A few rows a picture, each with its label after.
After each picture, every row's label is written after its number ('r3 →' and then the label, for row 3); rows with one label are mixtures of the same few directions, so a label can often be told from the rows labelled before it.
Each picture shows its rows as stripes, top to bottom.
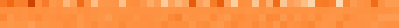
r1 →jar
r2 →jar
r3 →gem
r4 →jar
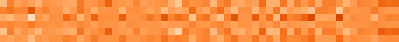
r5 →gem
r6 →jar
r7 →jar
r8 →jar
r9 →gem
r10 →jar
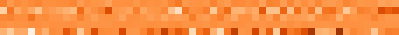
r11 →gem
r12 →gem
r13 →jar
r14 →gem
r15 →jar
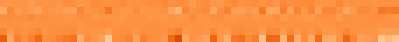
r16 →jar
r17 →gem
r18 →jar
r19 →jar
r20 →gem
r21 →gem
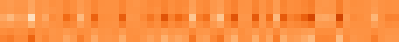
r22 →jar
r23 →jar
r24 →jar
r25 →jar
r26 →jar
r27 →jar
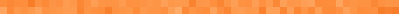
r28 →jar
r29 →gem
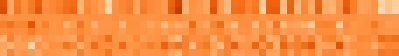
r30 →gem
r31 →gem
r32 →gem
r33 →jar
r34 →jar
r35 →gem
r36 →jar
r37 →gem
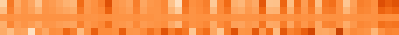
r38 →gem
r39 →gem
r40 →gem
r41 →gem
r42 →jar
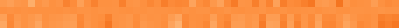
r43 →jar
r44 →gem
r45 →gem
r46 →gem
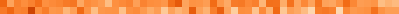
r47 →gem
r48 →jar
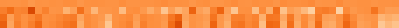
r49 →jar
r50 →jar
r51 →gem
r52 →gem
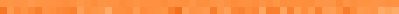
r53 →jar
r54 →gem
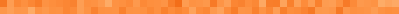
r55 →gem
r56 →jar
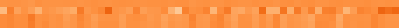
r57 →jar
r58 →gem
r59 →jar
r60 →jar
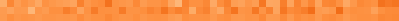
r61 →gem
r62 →jar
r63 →gem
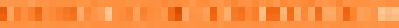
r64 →jar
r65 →gem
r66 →gem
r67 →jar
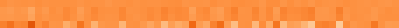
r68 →gem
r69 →jar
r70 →jar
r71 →jar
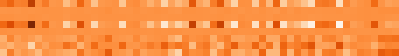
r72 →jar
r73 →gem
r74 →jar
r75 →jar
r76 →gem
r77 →gem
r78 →jar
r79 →gem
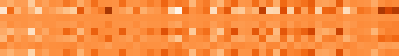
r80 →jar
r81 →gem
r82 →jar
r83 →gem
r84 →jar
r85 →gem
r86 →gem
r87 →jar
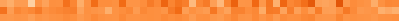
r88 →jar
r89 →gem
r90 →jar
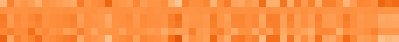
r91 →gem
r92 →gem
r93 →gem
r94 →gem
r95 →jar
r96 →gem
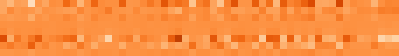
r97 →jar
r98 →gem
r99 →jar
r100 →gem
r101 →gem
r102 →gem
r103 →jar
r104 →jar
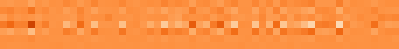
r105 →jar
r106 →jar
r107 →gem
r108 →jar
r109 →jar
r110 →jar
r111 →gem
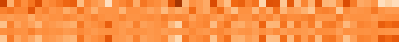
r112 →gem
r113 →jar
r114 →jar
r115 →gem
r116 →jar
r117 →gem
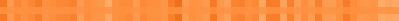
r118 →gem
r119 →gem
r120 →gem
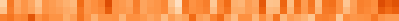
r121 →gem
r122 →gem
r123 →jar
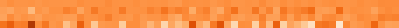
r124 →gem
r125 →jar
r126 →gem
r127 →jar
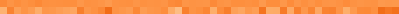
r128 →gem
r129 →gem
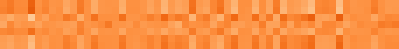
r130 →jar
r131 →jar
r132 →jar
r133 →gem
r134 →jar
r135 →jar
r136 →jar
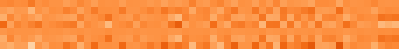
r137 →jar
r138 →jar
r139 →gem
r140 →gem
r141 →gem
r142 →gem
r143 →jar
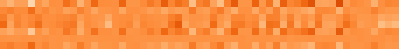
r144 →jar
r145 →jar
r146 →gem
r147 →gem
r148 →jar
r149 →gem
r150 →jar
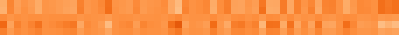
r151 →gem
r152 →gem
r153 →gem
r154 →gem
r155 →gem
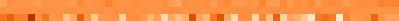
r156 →gem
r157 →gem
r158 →jar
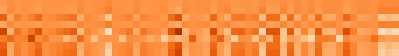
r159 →gem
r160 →gem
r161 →gem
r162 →gem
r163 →gem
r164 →jar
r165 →gem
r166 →gem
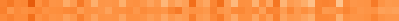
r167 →jar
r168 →gem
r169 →jar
